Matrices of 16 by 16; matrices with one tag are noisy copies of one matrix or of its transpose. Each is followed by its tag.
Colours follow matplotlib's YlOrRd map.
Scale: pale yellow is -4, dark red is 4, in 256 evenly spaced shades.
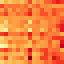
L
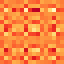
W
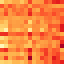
L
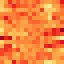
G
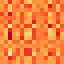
W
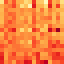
L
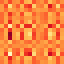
W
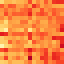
L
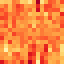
G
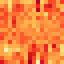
G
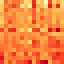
L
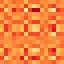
W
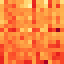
L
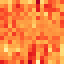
G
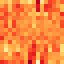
G
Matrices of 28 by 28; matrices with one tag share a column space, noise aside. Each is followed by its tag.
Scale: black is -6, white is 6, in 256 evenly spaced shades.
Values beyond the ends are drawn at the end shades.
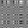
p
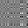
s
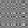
s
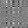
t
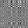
t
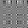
p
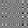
s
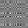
s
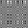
p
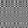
t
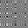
s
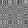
p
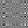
s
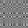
s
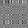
p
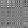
t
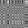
p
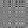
t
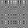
p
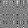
p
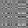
s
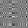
s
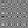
s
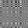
t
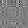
t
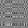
s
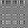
p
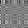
p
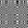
p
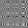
s
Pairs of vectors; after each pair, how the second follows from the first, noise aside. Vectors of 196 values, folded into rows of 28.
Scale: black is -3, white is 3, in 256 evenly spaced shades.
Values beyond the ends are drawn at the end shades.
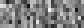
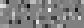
partly zeroed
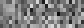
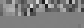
partly zeroed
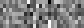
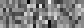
negated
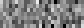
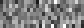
negated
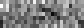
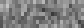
shrunk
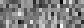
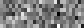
shuffled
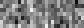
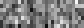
negated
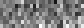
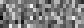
shuffled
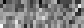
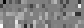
partly zeroed
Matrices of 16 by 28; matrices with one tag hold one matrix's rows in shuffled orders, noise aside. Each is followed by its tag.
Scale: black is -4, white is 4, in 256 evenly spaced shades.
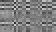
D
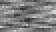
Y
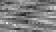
Y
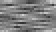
Y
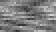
Y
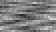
Y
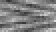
Y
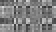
D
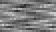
Y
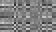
D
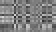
D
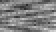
Y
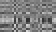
D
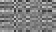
D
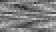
Y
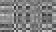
D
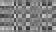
D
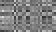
D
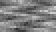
Y
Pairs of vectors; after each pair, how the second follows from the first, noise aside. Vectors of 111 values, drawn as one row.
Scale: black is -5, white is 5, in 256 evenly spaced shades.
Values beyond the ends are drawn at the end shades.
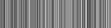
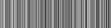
negated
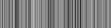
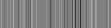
partly zeroed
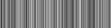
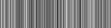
negated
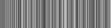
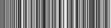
scaled up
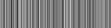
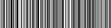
scaled up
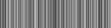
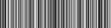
scaled up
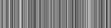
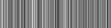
shuffled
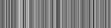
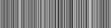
shuffled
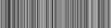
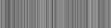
shrunk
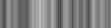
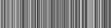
shuffled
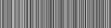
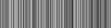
shuffled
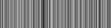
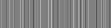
partly zeroed
